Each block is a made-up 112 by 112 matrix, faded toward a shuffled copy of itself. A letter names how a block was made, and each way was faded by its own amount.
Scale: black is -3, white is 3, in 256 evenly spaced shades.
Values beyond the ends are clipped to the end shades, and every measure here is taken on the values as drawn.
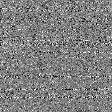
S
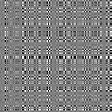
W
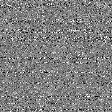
S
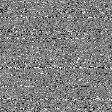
S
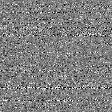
S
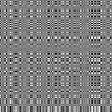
W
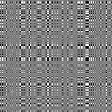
W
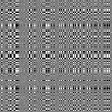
W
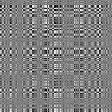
W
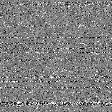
S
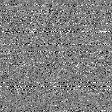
S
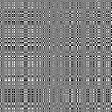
W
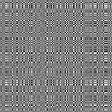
W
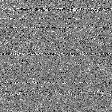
S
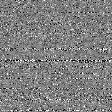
S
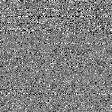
S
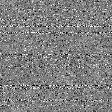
S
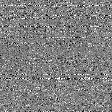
S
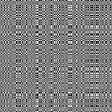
W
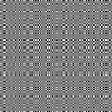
W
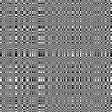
W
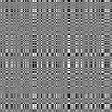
W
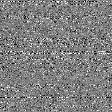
S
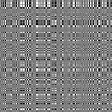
W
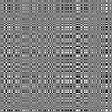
W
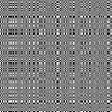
W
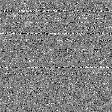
S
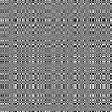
W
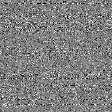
S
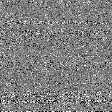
S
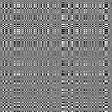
W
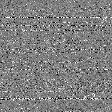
S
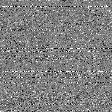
S
